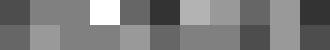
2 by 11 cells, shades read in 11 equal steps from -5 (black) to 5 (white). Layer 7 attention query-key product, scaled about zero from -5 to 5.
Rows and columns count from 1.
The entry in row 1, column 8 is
1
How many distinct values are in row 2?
4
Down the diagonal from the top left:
-2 1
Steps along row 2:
up down same up down up same down up down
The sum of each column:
-3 1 0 5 0 -4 2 1 -3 2 -5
